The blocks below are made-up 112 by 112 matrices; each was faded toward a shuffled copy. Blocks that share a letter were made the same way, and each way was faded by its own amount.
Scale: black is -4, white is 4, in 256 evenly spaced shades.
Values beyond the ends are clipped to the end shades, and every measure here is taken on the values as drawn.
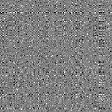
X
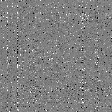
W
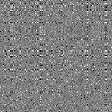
X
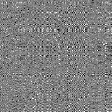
X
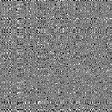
X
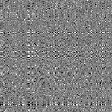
X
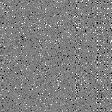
W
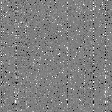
W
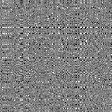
X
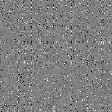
W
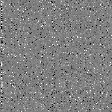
W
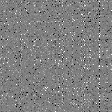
W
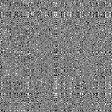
X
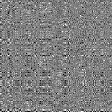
X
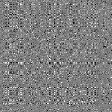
X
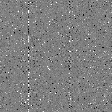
W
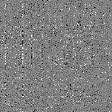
W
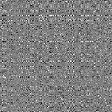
X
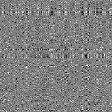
X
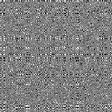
X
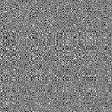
X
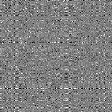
X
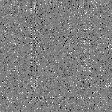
W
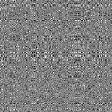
X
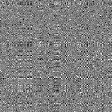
X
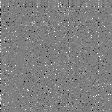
W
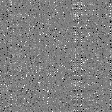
W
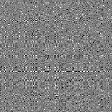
X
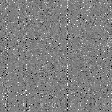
W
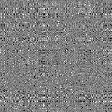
X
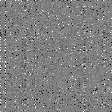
W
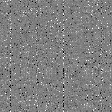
W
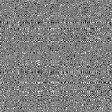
X
